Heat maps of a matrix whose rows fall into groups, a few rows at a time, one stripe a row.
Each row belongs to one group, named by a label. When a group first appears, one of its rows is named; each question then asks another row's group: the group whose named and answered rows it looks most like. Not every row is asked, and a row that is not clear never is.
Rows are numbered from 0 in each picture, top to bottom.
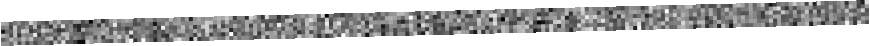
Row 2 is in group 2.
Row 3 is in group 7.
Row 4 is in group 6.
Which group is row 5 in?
7
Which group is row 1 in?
7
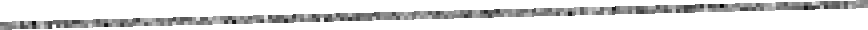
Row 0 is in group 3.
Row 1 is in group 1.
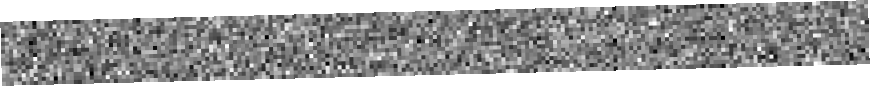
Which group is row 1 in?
1
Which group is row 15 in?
3
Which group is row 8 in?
3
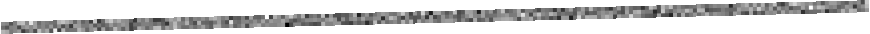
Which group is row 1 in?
6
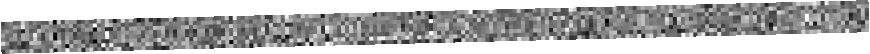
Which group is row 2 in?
2
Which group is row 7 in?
6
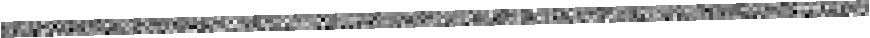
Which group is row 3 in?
1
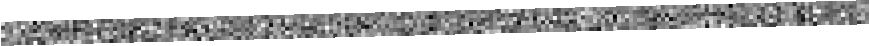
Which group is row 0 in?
7
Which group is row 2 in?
3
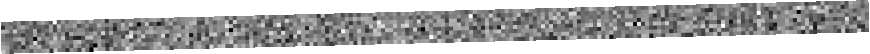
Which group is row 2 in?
3
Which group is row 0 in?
1
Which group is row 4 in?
7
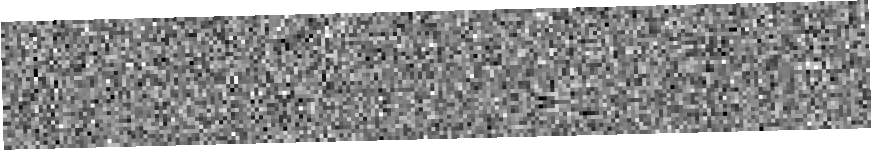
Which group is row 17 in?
1
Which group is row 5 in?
6
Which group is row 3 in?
2
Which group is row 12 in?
3
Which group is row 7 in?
1
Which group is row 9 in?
3
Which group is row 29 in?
6
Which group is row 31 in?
3
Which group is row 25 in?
6
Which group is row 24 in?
7
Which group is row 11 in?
7
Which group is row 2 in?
7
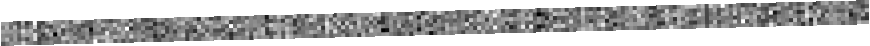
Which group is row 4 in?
7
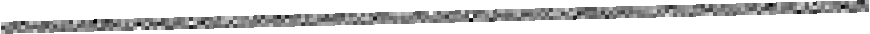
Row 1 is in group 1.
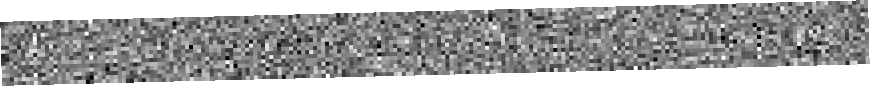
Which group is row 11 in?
3
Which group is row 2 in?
7
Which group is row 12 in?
1
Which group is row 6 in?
6
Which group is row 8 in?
3
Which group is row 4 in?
7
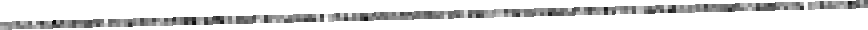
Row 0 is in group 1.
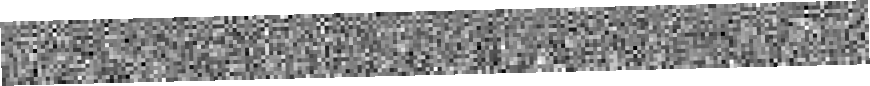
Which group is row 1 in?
1
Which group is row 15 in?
2
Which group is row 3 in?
1
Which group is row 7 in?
3
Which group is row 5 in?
6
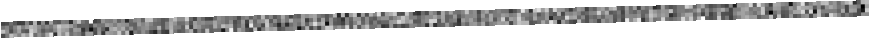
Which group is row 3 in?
6
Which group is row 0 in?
6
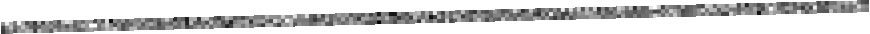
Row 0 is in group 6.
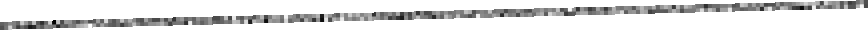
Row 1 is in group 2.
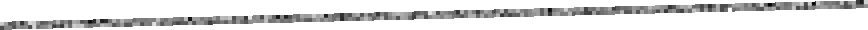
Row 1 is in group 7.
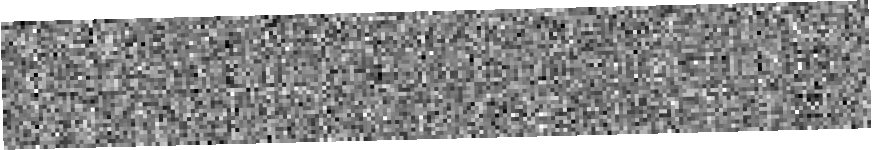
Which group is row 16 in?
3
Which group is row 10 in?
2
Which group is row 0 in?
2
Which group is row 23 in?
1
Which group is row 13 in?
3
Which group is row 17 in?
7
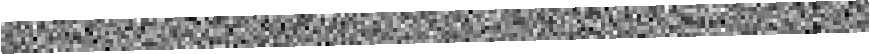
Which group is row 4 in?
3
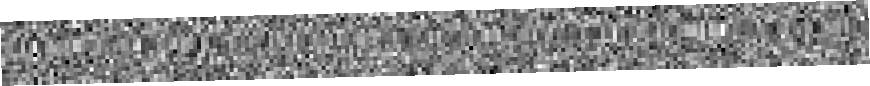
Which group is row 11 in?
3
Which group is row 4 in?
2
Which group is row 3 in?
3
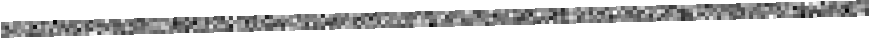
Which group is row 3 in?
2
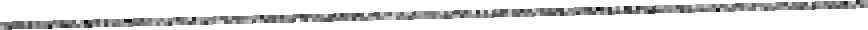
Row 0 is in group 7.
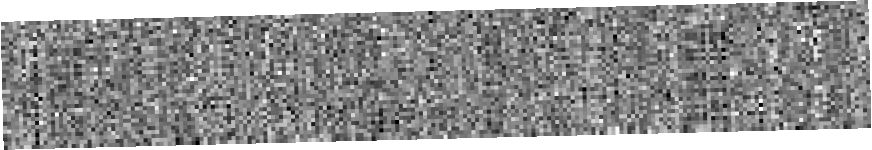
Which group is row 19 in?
7
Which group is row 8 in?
3
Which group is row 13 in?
3
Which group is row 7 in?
3
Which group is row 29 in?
3
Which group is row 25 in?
3
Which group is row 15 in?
1
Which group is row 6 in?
3
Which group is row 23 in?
1
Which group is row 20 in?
2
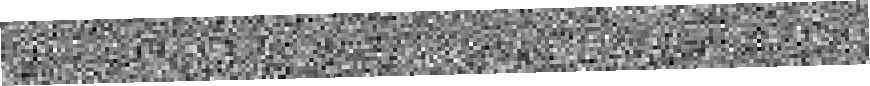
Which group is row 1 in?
6
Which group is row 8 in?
1
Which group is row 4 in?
3
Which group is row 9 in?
3
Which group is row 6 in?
3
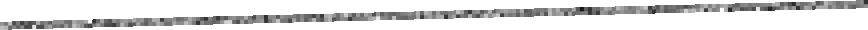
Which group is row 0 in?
2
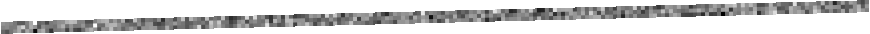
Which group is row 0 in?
7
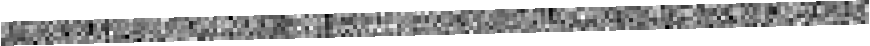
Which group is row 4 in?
6
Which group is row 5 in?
1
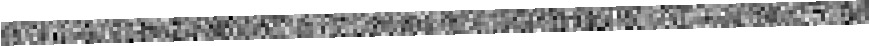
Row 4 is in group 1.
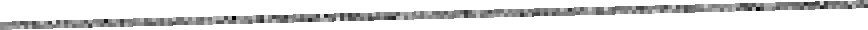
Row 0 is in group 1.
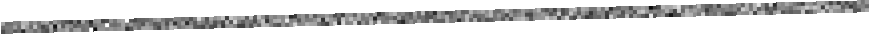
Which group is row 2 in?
6
